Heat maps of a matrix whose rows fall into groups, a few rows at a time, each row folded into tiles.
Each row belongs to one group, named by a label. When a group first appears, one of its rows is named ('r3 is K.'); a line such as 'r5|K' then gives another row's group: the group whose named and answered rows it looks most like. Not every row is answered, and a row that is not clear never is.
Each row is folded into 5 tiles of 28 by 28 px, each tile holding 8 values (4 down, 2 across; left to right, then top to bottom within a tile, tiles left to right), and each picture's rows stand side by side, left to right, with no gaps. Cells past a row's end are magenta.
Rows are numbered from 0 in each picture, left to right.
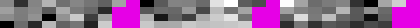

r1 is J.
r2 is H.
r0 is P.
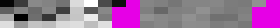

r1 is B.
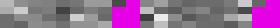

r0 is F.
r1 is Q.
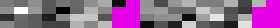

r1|P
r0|F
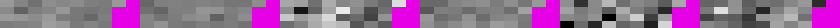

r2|B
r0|B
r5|F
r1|B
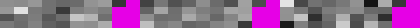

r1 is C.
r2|H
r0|F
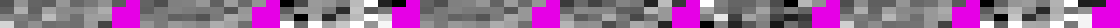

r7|J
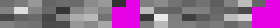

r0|F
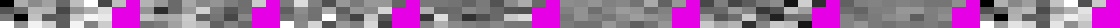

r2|C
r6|B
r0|J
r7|J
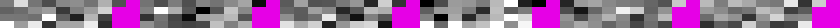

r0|C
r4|B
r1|F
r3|J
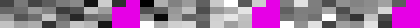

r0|C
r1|J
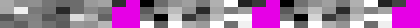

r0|F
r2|J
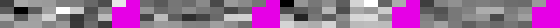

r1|Q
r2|J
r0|B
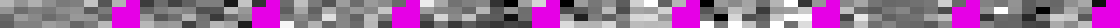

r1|C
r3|H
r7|F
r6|Q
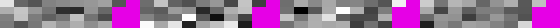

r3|P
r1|C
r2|B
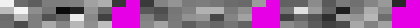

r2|F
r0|F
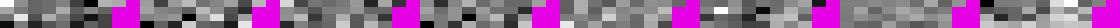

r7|J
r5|F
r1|P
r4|C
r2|H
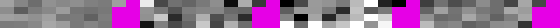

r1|H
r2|J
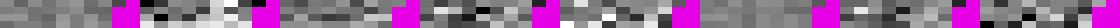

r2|Q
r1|J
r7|P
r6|F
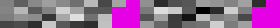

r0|P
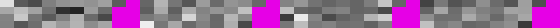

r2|Q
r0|F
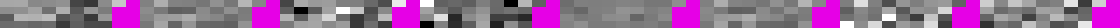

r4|B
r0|H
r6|C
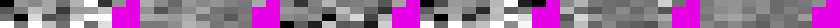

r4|Q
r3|J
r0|J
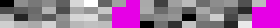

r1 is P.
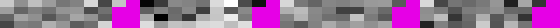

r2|F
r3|H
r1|J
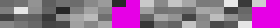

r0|F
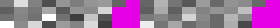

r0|C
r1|C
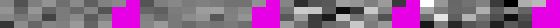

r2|F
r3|H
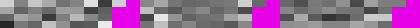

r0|P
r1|Q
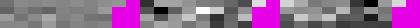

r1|B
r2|H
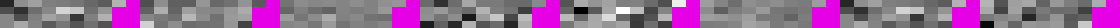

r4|B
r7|P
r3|P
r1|C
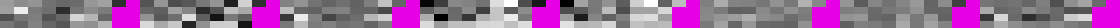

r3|J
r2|Q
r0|F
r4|J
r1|C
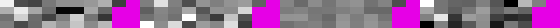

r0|F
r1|C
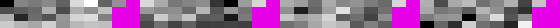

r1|H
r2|B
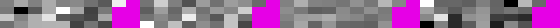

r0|B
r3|H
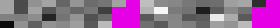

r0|P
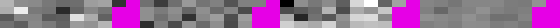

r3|B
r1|P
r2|J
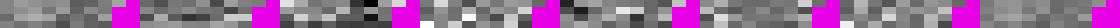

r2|H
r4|B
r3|C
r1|Q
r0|H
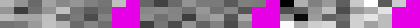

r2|J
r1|P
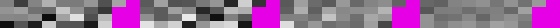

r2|C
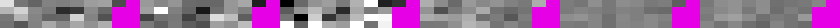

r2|J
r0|F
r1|F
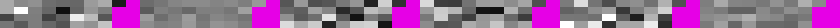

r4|C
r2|C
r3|F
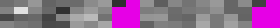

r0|F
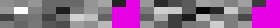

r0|F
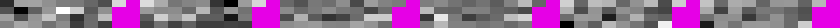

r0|B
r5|P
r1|H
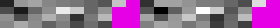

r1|B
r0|B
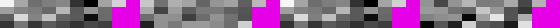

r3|P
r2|H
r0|H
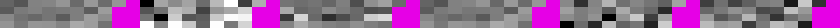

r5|C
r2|Q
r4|P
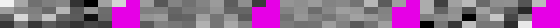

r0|H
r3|P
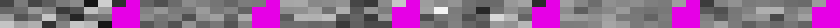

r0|C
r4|B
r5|B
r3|F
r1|P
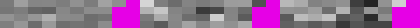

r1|F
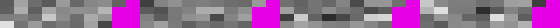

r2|Q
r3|F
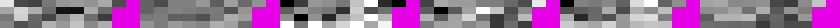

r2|J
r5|H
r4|J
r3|B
